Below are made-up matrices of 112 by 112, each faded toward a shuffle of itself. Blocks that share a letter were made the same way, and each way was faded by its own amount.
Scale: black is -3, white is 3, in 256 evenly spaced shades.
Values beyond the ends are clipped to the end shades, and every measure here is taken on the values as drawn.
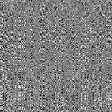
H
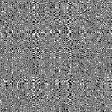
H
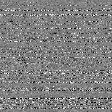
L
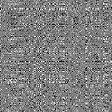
H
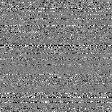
L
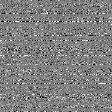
L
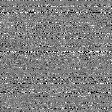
L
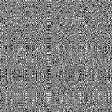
H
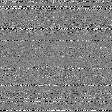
L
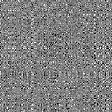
H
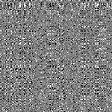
H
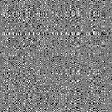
H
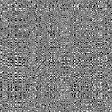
H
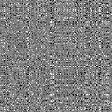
H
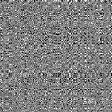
H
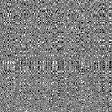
H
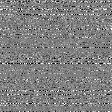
L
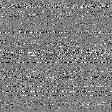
L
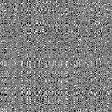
H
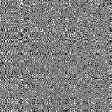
H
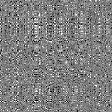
H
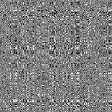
H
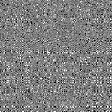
H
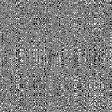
H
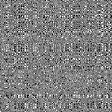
H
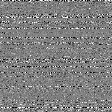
L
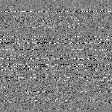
L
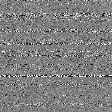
L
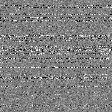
L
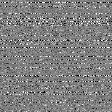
L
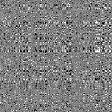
H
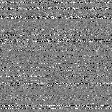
L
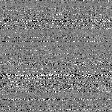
L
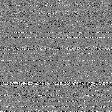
L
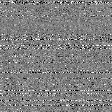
L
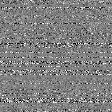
L
